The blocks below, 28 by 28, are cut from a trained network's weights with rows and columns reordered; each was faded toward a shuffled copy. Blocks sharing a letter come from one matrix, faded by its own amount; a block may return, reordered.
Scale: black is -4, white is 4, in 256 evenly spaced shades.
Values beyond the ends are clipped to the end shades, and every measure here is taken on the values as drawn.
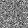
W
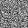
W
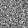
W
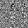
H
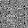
H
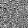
H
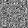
W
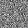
W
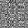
H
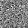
W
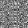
H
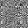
H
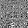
H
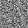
W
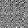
H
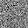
W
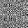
H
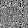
H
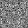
H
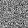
W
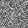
W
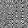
H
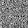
W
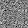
W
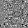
H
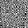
H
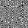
H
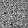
W
